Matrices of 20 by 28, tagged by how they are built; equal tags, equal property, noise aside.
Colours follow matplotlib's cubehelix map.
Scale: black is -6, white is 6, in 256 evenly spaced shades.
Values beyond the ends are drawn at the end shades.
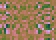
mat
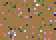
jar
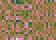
mat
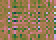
mat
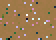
jar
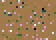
jar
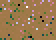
jar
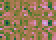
mat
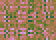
mat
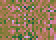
mat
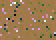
jar
